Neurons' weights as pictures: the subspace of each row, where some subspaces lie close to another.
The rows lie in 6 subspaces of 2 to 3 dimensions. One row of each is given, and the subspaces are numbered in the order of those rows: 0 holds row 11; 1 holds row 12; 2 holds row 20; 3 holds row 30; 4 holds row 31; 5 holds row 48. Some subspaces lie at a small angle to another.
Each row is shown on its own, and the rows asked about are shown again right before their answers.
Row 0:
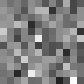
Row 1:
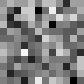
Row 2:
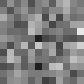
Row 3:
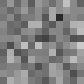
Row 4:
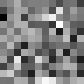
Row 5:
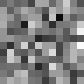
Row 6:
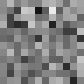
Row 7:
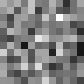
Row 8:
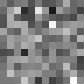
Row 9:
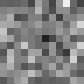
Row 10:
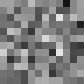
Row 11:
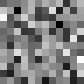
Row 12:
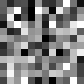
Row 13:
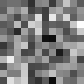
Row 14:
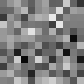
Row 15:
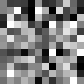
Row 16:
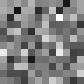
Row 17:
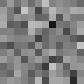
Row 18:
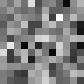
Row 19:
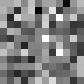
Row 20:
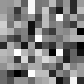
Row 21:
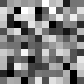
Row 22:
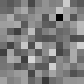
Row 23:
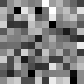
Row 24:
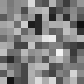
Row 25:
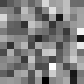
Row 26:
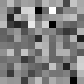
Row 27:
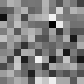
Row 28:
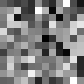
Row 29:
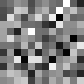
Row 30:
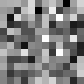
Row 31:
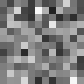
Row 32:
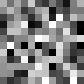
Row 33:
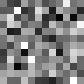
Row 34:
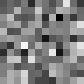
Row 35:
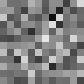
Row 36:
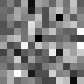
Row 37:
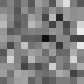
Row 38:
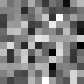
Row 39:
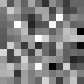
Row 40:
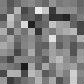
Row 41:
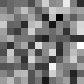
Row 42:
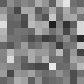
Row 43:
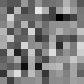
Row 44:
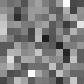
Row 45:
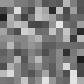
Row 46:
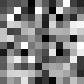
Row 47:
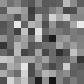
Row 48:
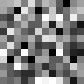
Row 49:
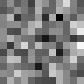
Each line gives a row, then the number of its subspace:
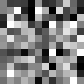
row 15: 2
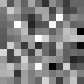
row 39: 1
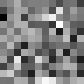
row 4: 5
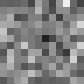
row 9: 2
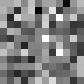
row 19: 3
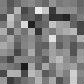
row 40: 1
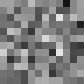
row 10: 5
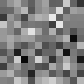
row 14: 0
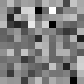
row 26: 3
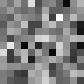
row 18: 4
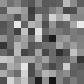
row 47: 1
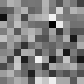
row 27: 5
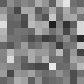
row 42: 2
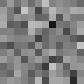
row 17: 5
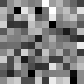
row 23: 0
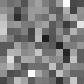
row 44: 2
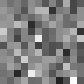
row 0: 2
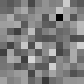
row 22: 0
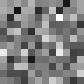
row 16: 5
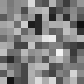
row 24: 1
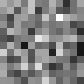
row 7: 1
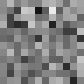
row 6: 3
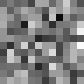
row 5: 4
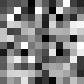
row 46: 3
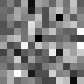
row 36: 2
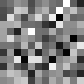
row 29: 0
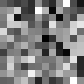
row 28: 2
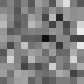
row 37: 2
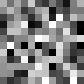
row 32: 4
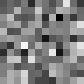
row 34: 4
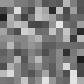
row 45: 0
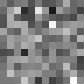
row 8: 4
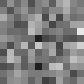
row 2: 1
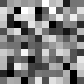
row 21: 0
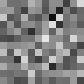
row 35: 5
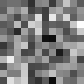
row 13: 1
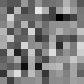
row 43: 1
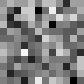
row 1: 4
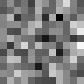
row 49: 3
